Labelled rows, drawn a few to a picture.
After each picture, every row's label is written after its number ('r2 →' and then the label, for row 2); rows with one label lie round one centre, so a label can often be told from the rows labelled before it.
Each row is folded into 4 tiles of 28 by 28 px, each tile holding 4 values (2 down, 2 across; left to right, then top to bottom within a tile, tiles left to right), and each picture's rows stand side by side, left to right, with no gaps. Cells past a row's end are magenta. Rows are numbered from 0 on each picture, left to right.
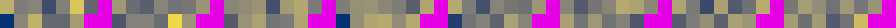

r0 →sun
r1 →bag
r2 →sun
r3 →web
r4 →bag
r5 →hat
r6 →bag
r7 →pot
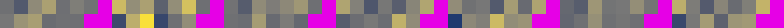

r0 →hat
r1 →sun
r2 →hat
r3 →bag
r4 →web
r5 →hat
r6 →bag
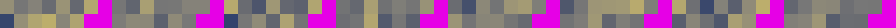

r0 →web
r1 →hat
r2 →bag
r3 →hat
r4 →hat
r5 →hat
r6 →bag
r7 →hat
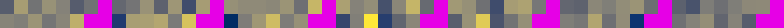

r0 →pot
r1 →web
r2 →web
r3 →sun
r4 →sun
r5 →hat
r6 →hat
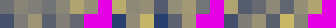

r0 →hat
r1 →sun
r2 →bag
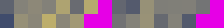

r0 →web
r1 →hat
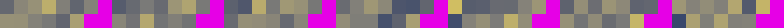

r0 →pot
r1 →hat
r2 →hat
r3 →pot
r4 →bag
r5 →pot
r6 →web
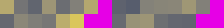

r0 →bag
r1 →hat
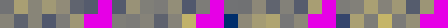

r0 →pot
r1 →pot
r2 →web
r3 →web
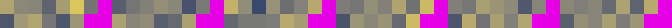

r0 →sun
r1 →pot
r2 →bag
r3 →web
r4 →web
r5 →web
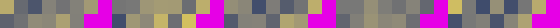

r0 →bag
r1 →web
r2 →bag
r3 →hat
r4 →bag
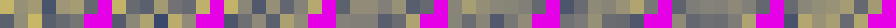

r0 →sun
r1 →bag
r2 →bag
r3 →pot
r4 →pot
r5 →hat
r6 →pot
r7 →web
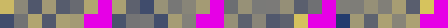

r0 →bag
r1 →bag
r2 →pot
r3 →web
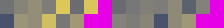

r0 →web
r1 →pot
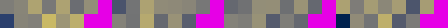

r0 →web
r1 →hat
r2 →hat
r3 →web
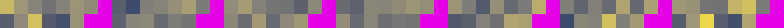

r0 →sun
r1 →hat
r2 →pot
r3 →hat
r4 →bag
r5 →web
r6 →sun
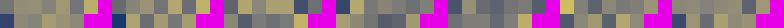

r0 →web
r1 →web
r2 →pot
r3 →pot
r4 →pot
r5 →bag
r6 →web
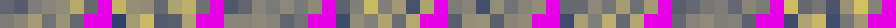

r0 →hat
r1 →sun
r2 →hat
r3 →web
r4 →bag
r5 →web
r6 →hat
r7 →sun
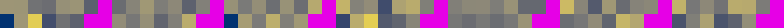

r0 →sun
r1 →pot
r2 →web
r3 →sun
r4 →pot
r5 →bag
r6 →sun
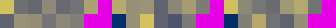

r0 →bag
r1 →sun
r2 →sun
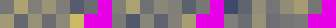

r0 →pot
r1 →pot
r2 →hat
